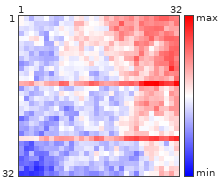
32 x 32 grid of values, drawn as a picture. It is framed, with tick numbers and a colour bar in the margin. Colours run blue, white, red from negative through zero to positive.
Mirror symmetry: none. Slope: up to the top right. Odd lines: rows 14 and 25. Grain: streaks across. Ninth with the lowest average: bottom left.
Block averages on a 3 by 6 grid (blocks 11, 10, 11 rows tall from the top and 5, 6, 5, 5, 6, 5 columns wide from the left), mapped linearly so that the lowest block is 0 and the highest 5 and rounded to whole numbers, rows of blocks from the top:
2 2 3 3 4 5 | 2 2 2 2 4 4 | 0 1 2 2 2 3
